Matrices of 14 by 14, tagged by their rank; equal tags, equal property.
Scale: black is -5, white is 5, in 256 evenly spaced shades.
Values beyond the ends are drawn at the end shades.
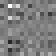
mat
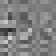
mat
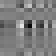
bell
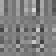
mat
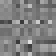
mat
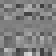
mat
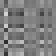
bell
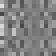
mat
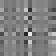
bell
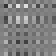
bell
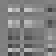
bell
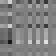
bell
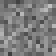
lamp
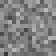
lamp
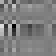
bell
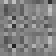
mat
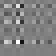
bell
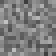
lamp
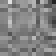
mat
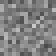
lamp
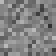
lamp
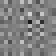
mat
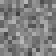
lamp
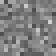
lamp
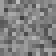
lamp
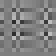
bell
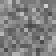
lamp
